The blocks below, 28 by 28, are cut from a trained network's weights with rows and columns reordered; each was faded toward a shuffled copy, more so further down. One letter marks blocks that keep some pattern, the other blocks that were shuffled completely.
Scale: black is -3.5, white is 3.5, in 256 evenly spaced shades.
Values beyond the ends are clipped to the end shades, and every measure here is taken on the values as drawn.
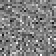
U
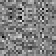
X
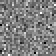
U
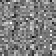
X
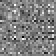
X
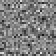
X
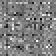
X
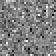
U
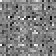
X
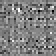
X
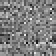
X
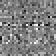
X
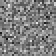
U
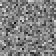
U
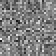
X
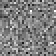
X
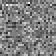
X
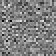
X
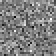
U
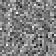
U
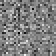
X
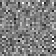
X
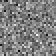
U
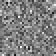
U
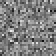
X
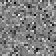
U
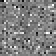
X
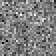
U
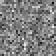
U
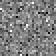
U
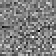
X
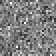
U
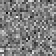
U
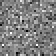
U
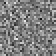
X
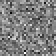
X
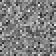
U
